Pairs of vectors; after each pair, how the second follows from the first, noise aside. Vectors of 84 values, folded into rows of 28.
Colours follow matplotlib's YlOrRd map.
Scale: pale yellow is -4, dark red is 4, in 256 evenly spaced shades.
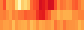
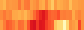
reversed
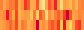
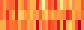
copied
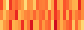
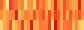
copied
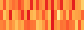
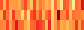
negated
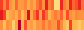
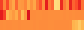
partly zeroed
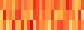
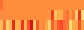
partly zeroed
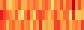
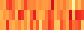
negated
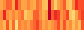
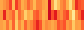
copied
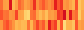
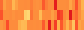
partly zeroed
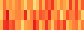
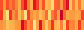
negated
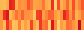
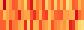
reversed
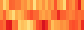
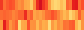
reversed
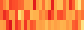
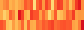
negated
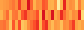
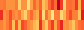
negated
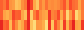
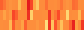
partly zeroed
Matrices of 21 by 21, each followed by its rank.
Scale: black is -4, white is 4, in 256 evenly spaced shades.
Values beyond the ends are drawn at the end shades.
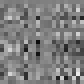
three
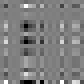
one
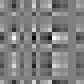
one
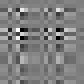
one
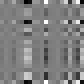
one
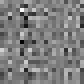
three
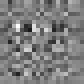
three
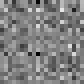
three
